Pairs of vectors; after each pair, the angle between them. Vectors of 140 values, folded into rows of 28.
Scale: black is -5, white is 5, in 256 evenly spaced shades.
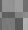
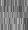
partly opposed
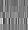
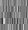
partly opposed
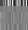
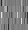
orthogonal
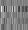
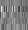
nearly parallel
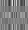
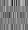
nearly opposite
